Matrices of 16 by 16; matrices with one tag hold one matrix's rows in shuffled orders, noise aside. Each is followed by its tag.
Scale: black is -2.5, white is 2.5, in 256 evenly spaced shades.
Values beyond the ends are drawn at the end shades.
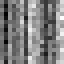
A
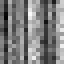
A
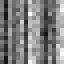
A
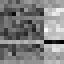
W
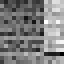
W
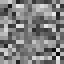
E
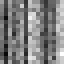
A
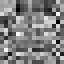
E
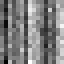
A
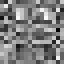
E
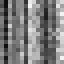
A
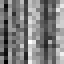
A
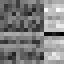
W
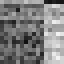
W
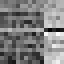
W
